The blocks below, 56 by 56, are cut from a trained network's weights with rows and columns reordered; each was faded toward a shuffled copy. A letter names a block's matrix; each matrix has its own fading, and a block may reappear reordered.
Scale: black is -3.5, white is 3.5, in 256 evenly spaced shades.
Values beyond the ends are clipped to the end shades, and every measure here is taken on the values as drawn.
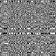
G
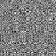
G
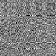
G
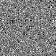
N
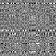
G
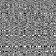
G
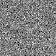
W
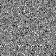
N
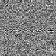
G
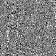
W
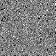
W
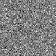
W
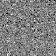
W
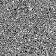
N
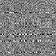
G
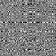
G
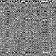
G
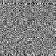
G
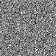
W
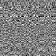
G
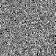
W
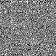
N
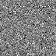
N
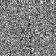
W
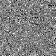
N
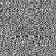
G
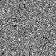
N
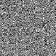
W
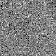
W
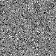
W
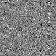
W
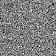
W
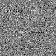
N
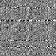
G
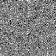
W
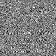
N
